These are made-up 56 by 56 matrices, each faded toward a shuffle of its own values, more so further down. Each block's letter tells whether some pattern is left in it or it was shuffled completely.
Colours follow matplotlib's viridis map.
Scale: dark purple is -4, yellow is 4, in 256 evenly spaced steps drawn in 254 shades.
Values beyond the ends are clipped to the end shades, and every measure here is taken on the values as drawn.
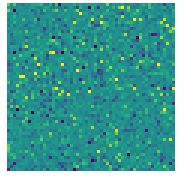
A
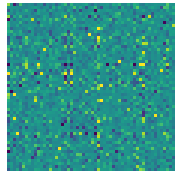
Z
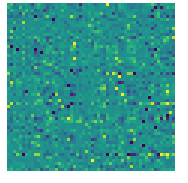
Z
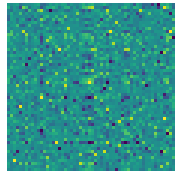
Z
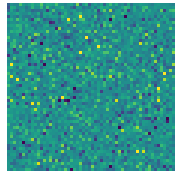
A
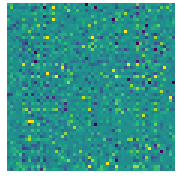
Z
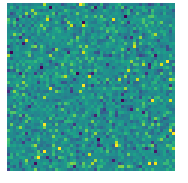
A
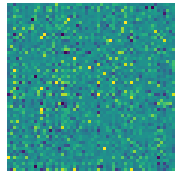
Z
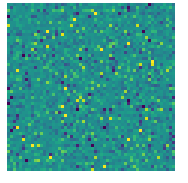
A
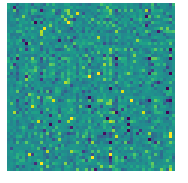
Z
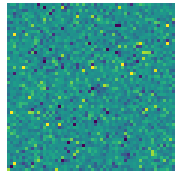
A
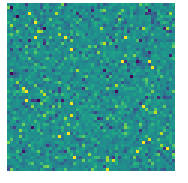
A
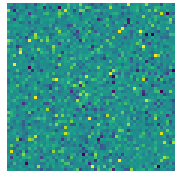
A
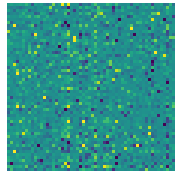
Z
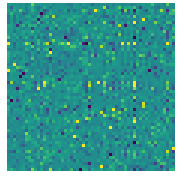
Z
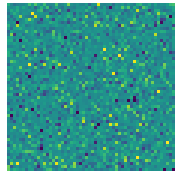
A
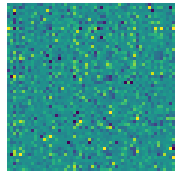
Z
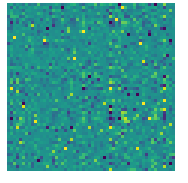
Z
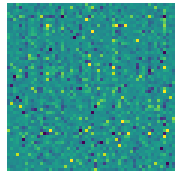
Z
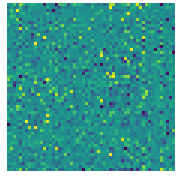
Z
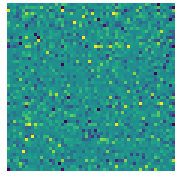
Z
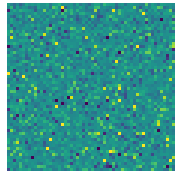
A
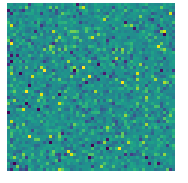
A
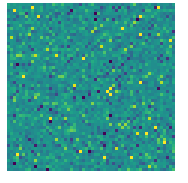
A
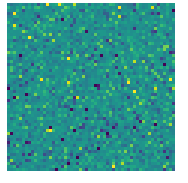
A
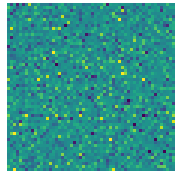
A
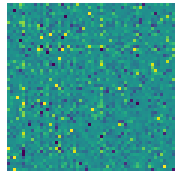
Z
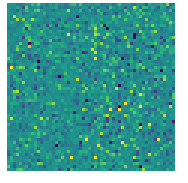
A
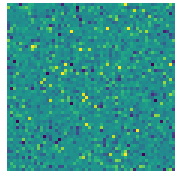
A
